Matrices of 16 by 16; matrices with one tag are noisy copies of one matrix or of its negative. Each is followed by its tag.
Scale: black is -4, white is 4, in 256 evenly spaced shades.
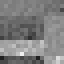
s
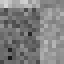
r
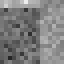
r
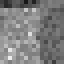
r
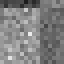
r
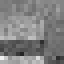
s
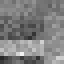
s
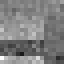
s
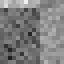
r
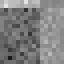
r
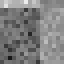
r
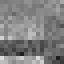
s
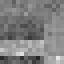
s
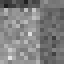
r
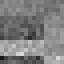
s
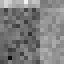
r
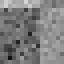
r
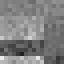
s
